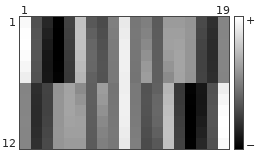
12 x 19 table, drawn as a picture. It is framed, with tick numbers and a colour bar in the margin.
There is no overall slope. A half turn leaves it unchanged. The grain runs up and down. Stripes running up and down repeat 4 times from left to right.
